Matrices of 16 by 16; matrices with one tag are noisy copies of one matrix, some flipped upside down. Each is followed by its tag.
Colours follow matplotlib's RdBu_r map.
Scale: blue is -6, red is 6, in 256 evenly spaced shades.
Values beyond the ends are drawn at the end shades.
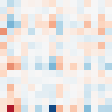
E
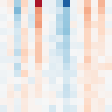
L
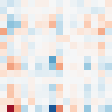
E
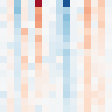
L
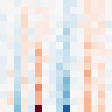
L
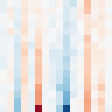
L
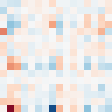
E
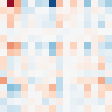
E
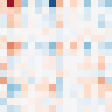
E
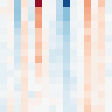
L
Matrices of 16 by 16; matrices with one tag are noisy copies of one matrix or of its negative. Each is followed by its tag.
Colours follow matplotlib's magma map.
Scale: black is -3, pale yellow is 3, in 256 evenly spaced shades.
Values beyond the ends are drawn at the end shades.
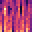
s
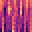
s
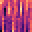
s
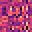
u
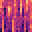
s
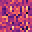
u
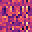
u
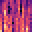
s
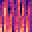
s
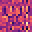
u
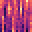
s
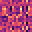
u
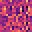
u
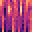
s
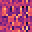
u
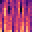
s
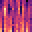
s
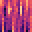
s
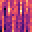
s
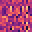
u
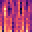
s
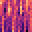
s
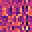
u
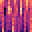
s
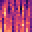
s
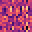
u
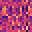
u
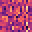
u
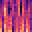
s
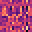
u
